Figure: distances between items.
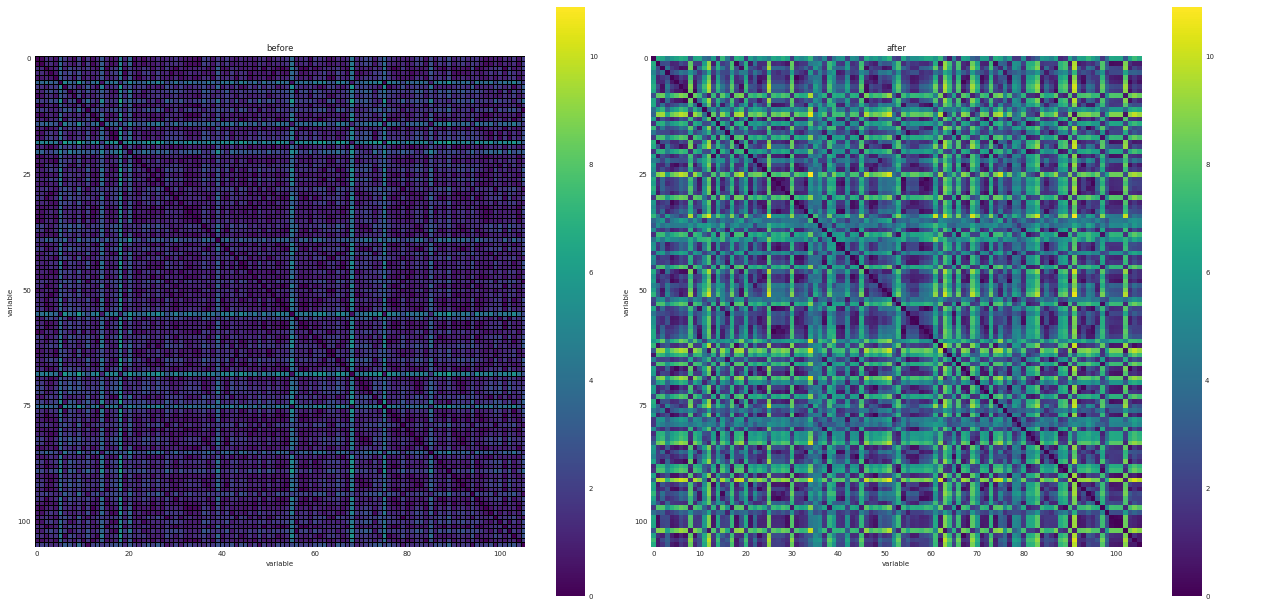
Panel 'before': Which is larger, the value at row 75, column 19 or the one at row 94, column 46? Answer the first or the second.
the first
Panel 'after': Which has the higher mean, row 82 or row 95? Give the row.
82
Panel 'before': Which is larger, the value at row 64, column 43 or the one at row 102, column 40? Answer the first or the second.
the second
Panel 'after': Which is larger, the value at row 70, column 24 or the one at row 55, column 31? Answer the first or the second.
the first
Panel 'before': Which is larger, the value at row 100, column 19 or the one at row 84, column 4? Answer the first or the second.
the first
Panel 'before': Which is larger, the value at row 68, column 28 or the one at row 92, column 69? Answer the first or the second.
the first
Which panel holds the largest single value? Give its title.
after
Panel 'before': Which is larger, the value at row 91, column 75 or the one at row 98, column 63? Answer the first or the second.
the first
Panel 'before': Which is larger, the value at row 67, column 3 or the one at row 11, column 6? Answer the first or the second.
the second
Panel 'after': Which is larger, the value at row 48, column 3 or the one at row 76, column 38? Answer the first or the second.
the second
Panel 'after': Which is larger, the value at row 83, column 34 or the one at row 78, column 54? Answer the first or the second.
the first
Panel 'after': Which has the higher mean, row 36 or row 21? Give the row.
36
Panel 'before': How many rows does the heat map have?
106
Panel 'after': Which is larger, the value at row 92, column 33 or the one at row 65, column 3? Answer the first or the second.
the second
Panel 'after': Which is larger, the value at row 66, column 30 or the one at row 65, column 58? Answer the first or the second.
the second
